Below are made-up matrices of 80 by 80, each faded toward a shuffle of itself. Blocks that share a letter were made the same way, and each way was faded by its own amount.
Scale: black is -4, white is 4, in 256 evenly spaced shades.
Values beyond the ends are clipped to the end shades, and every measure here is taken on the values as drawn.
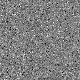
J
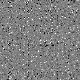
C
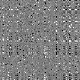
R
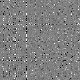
R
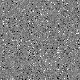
C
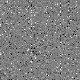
C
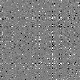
R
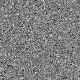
J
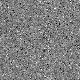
J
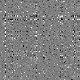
R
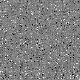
C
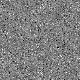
J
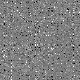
C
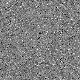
J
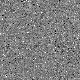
J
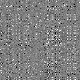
R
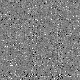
C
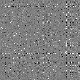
R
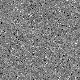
J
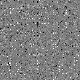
C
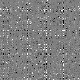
R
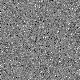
J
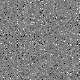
C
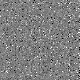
C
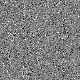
J
